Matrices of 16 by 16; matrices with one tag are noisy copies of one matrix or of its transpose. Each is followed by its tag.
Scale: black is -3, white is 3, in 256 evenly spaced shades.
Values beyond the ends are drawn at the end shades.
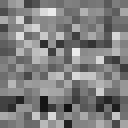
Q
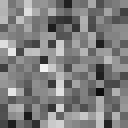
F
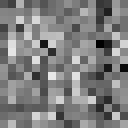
Q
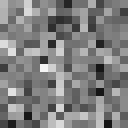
F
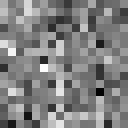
F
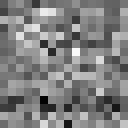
Q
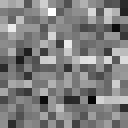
F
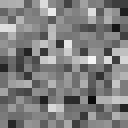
F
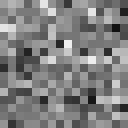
F
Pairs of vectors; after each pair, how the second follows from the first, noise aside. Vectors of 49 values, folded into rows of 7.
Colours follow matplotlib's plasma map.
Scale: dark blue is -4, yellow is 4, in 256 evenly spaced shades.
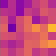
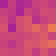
shrunk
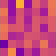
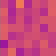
shrunk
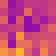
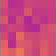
shrunk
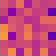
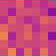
shrunk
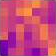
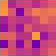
shuffled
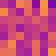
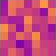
shuffled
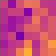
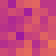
shrunk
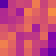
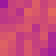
shrunk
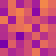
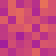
shrunk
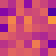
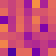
shuffled
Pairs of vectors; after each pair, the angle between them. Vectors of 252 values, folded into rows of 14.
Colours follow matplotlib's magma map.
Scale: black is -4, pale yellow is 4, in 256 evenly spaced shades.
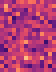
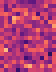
nearly opposite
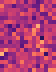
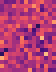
nearly opposite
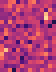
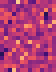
nearly opposite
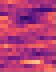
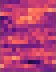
nearly opposite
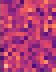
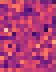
partly opposed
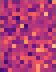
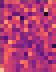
partly opposed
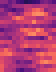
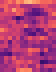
nearly opposite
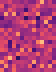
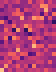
orthogonal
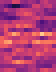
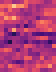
nearly opposite
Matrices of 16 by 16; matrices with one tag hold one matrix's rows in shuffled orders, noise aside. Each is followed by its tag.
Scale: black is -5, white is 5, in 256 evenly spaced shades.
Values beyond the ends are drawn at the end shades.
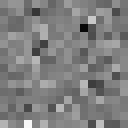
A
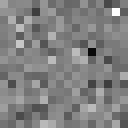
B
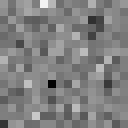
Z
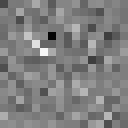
Z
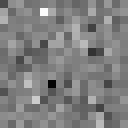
Z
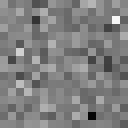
B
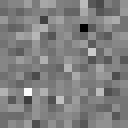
A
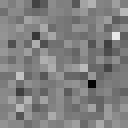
B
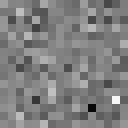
B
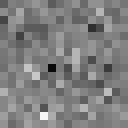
Z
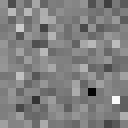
B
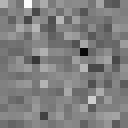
A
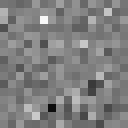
Z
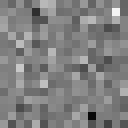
B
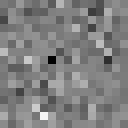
Z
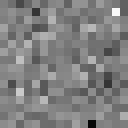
B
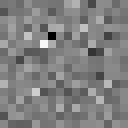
Z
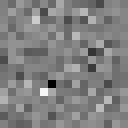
Z
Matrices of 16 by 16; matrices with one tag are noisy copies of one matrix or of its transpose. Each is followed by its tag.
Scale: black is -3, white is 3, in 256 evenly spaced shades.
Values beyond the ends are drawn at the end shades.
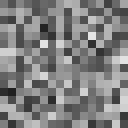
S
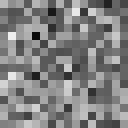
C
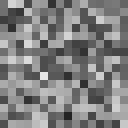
C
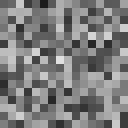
S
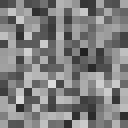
S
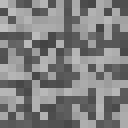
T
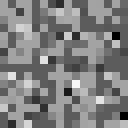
T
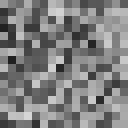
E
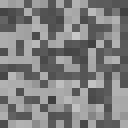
C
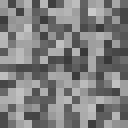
T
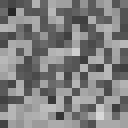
E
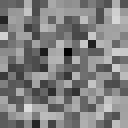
E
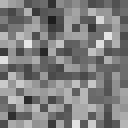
C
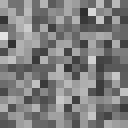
T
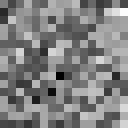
E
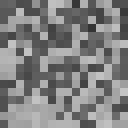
E
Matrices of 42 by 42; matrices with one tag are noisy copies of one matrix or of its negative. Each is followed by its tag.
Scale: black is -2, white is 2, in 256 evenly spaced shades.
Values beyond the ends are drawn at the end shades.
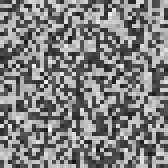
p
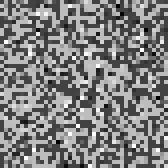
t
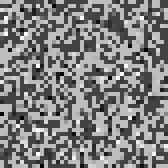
p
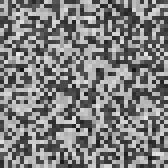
t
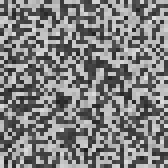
t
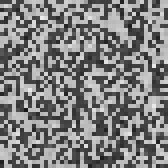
p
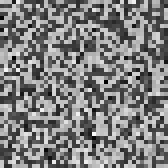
p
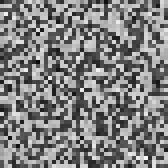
p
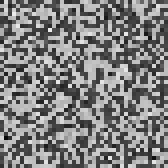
t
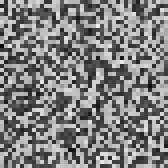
t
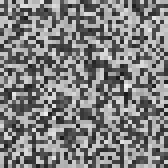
t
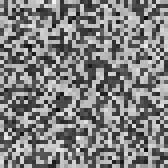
t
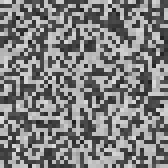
p
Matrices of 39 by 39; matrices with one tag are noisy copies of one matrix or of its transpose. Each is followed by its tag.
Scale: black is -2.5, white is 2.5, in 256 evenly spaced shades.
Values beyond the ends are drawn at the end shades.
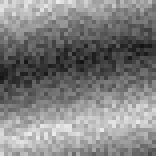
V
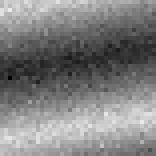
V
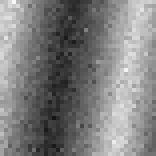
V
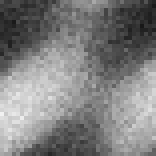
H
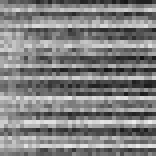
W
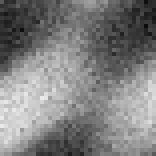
H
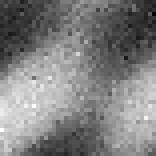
H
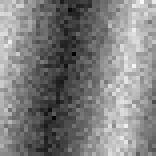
V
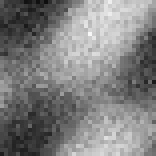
H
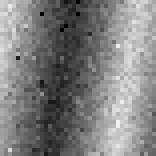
V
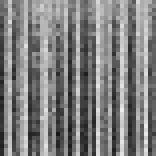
W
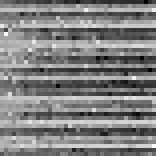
W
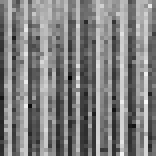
W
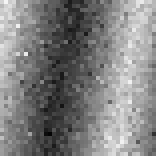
V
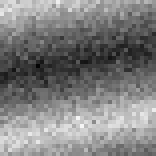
V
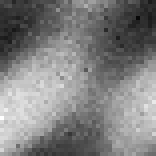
H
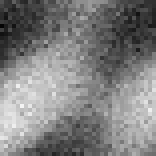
H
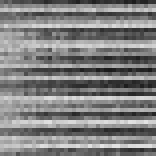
W
